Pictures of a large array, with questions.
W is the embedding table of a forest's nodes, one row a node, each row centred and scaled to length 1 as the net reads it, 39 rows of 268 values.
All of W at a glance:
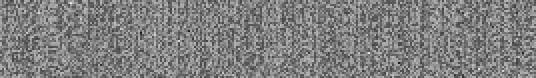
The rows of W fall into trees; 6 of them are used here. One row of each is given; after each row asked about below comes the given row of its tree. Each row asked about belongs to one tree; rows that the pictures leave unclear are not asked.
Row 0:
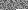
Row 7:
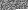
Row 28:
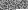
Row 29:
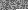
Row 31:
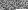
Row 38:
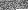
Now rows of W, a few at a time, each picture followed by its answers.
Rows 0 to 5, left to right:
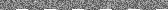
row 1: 0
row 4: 28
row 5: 0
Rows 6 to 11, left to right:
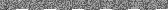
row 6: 28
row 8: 31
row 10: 31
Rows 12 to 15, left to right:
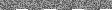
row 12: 0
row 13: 7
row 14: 31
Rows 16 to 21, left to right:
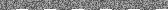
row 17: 38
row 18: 31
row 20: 29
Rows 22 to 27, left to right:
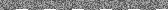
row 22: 31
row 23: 29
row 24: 31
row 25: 38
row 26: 29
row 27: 0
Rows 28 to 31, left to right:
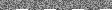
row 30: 29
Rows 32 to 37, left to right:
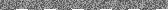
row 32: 31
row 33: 38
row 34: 0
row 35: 7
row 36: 29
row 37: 28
